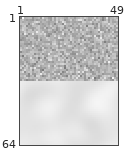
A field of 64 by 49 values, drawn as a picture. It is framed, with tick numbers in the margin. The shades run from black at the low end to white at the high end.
It is made of 2 by 1 panels. Panel 1,1: high, fine-grained. Panel 2,1: very high, smooth, faint in contrast.
